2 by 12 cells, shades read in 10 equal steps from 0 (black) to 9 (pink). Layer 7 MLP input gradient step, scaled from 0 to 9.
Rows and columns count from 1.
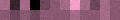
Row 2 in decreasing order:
6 6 5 5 5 5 5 5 5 5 4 4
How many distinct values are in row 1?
6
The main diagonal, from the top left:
6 4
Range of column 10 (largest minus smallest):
1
